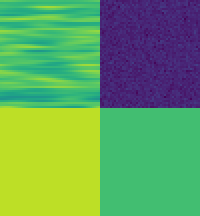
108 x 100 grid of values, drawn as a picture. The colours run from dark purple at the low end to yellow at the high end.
It is made of 2 by 2 panels. Panel 1,1: high, streaked across. Panel 1,2: very low, fine-grained, faint in contrast. Panel 2,1: very high, flat. Panel 2,2: high, flat.
